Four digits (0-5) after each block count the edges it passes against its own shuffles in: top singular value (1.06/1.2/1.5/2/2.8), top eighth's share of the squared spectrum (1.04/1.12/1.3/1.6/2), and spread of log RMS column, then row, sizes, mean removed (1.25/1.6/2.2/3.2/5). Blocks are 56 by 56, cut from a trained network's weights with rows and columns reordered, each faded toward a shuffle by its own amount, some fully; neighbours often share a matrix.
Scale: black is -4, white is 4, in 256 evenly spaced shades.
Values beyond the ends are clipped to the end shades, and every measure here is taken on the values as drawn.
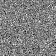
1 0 0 0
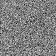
0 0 0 0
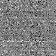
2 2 1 1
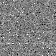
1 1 0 0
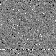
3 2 0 1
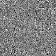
2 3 2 1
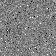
0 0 0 0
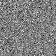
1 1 0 0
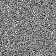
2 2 0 0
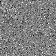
0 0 0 0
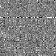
3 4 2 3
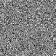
2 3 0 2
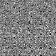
2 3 2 1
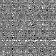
3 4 2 1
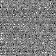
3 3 2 1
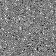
0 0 0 0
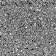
0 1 0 0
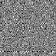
3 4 1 2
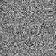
3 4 1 2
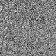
3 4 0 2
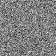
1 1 0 0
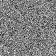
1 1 0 0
